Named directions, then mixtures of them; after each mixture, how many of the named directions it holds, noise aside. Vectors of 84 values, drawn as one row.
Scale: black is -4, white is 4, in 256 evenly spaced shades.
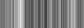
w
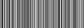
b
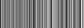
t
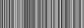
three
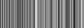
three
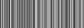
two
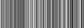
two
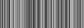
three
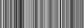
two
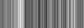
one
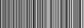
one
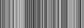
two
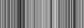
three
